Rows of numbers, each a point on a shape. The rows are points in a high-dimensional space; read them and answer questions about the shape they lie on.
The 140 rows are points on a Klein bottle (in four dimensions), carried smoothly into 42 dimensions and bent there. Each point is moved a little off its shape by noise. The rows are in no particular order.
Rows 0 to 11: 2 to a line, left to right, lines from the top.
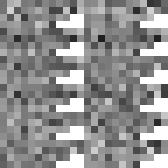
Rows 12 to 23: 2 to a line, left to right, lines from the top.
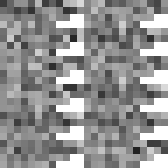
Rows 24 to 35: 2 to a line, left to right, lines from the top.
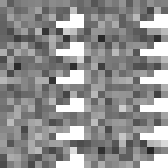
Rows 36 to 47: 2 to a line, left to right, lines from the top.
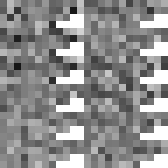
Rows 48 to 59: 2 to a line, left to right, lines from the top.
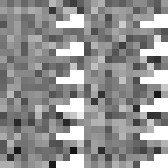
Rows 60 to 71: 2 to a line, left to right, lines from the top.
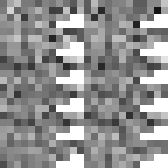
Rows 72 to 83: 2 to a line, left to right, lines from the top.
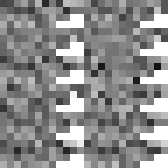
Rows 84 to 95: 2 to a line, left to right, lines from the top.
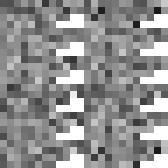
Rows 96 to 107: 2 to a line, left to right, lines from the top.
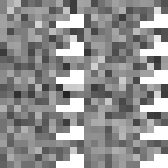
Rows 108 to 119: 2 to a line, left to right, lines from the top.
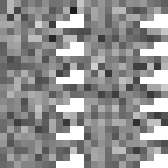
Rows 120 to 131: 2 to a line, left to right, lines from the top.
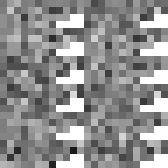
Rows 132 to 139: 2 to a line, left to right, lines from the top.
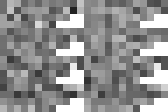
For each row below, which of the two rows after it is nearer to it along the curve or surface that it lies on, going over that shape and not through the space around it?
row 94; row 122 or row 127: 122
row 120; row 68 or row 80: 68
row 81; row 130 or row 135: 130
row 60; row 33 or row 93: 93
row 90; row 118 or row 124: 124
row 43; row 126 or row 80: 126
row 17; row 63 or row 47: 47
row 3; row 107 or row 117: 107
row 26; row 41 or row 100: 41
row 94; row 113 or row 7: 7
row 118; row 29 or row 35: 35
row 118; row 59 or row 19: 19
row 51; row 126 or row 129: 126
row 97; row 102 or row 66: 102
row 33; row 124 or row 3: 3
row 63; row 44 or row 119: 119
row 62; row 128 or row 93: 93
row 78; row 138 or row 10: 10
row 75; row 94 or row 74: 74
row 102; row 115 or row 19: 19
